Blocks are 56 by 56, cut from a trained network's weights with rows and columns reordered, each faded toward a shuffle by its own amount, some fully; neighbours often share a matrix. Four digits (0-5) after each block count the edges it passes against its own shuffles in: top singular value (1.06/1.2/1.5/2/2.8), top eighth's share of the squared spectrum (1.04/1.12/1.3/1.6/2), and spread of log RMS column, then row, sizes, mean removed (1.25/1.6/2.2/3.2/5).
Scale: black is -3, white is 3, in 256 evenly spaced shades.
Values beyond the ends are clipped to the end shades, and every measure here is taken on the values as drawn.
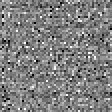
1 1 1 0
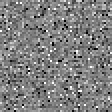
1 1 1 0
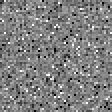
0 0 0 0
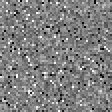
0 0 0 0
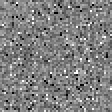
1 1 1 0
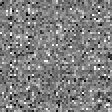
2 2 2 0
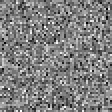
0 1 0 0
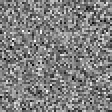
0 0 0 0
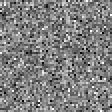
1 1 0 0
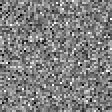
1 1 0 0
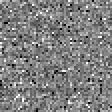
1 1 1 0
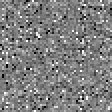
1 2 2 0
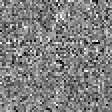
3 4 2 2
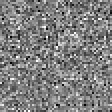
3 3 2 2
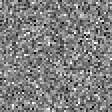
1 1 0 0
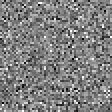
3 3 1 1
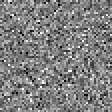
2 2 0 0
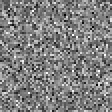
2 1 0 0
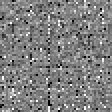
2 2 2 0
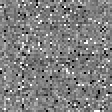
1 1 1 0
